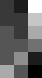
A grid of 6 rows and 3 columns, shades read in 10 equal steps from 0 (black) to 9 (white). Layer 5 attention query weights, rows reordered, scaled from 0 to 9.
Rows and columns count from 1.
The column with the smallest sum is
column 2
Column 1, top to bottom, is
2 2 3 3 3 6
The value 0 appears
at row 6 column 3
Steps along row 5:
up down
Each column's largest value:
6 5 9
